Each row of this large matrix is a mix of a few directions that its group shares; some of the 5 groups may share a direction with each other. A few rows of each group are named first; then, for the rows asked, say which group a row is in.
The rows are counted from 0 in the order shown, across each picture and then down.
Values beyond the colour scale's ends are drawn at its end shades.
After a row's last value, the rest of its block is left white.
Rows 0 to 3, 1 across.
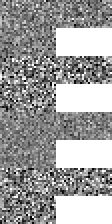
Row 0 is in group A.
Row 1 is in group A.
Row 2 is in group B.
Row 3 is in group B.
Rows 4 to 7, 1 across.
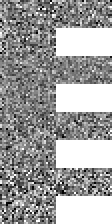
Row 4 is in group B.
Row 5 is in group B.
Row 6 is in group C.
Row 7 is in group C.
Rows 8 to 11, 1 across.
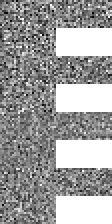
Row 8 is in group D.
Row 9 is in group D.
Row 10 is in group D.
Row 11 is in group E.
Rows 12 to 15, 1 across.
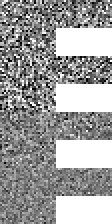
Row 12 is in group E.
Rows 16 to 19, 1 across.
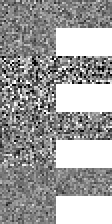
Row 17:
D
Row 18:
A
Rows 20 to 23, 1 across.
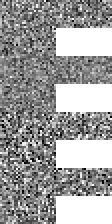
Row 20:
A
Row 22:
E
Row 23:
D
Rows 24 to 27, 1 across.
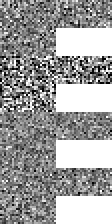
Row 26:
C
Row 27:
E
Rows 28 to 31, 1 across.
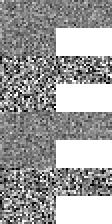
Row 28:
C
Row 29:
B
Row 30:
D
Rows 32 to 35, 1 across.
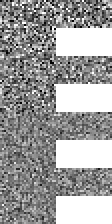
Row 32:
A
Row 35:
E
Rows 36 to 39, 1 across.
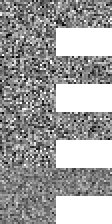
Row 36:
C
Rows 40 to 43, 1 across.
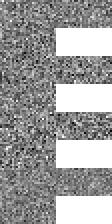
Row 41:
A
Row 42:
C
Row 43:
C
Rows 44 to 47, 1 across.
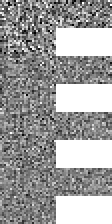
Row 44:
E
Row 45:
B
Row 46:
A
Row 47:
D
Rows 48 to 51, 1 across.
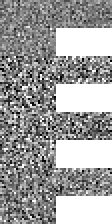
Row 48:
D
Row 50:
D
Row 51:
E
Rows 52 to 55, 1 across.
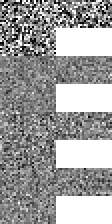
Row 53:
C
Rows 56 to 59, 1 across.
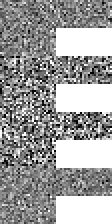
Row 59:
D
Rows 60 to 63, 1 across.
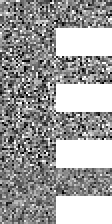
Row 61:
D
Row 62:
D
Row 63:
C
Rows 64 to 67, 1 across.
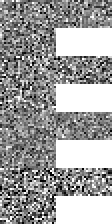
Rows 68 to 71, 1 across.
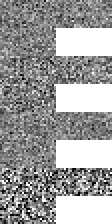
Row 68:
A
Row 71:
E
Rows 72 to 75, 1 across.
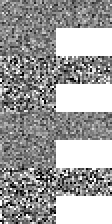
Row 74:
A
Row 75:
B
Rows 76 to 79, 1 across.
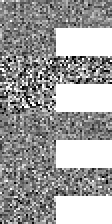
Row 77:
E
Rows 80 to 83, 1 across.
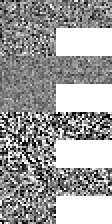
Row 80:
C
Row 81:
A
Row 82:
E
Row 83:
B
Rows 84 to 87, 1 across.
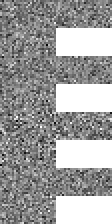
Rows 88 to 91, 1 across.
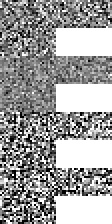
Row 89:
C
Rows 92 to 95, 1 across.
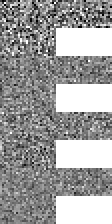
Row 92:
D
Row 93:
A
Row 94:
C
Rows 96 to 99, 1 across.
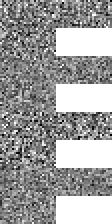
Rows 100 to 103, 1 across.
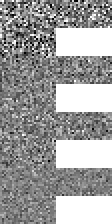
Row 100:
C
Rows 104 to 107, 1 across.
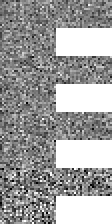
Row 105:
B
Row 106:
A
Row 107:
C
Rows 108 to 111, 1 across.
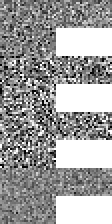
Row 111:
A
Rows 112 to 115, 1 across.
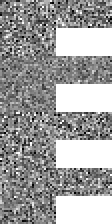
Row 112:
C
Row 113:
E
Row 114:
E
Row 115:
A
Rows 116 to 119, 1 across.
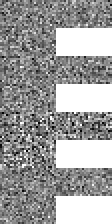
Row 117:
D
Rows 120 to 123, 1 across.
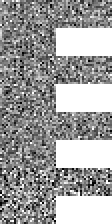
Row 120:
A
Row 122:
E
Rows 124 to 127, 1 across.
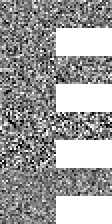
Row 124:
D
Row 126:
B
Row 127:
E
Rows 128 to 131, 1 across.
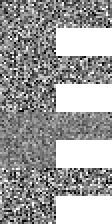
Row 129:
D
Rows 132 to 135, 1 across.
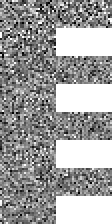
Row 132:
B
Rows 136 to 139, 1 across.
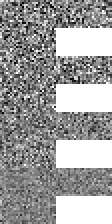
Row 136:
A
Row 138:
C
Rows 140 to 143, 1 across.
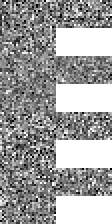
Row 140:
A
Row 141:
C
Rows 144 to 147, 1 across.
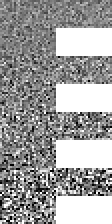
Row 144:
D
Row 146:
A
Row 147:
C
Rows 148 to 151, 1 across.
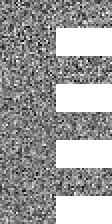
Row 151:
A
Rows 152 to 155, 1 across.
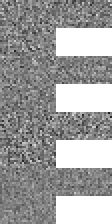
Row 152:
E
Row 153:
D
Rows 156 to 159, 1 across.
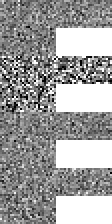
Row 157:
D
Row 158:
D
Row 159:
E
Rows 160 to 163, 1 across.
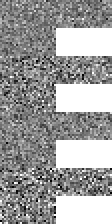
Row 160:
A
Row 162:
B
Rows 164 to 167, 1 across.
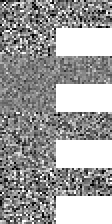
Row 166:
E
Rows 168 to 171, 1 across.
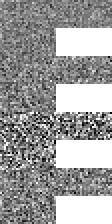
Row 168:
C
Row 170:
B
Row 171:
A
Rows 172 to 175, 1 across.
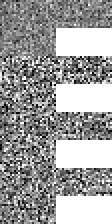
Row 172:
A
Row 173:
A
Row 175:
D
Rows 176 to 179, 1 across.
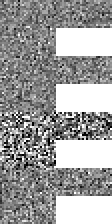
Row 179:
A
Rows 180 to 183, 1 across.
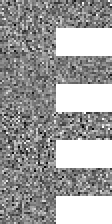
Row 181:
C
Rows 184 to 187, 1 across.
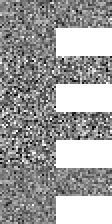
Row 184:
C
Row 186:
E
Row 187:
C
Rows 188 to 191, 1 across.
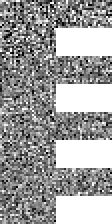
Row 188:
C
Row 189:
A
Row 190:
D
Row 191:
E
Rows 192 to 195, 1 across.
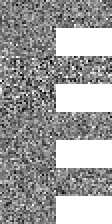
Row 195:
C
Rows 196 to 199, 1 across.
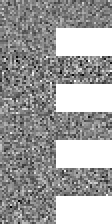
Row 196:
E
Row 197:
A
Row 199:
B
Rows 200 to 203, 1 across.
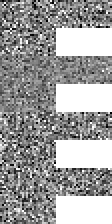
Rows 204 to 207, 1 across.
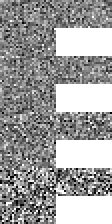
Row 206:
B
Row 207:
C
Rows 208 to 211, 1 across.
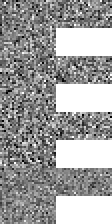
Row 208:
A
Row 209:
C
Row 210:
E
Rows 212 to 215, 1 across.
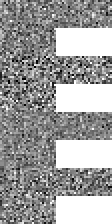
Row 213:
A
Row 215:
D
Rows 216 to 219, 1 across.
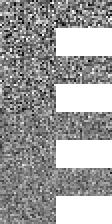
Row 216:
C
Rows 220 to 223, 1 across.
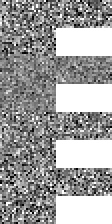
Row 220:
A
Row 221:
C
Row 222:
A
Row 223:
C
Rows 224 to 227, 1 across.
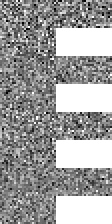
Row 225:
C
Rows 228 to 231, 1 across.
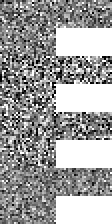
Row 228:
B
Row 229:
A
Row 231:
E
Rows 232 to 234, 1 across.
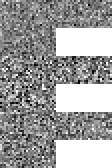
